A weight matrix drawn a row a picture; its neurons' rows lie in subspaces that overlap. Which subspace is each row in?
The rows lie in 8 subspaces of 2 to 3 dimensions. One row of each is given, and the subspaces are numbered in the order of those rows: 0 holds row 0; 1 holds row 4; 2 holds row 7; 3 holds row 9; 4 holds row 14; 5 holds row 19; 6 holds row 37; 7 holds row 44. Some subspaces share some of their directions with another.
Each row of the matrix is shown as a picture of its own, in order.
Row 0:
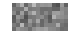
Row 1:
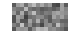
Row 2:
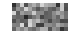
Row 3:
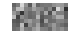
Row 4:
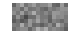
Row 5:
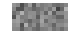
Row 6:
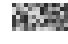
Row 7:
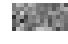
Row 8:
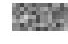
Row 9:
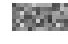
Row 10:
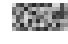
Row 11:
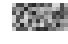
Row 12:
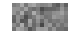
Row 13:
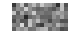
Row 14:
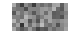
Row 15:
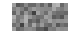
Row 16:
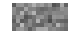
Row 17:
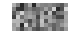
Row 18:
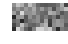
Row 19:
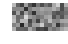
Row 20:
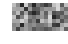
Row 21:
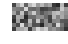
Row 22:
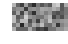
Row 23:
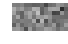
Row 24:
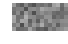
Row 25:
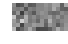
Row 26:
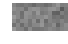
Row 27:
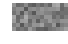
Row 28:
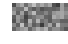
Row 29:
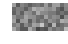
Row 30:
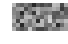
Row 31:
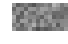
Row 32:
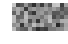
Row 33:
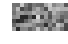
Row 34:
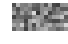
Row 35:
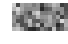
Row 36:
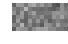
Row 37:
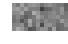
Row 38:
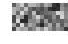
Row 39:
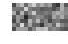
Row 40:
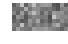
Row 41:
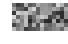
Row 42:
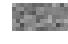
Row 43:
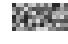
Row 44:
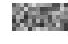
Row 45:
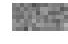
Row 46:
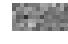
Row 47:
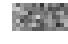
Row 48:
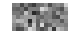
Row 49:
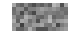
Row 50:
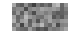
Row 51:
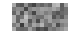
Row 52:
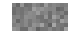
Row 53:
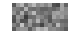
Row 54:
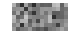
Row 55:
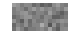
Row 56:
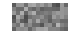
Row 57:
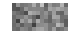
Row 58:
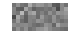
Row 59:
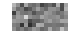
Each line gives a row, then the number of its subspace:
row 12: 6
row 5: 4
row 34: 7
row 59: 5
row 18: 2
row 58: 4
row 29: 0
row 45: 7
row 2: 5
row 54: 0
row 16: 3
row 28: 2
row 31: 5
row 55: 2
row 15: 7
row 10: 2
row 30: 3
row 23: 3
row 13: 5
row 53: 1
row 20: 0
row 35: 6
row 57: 6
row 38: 6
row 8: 1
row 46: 5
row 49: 3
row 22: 0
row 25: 2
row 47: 6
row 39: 5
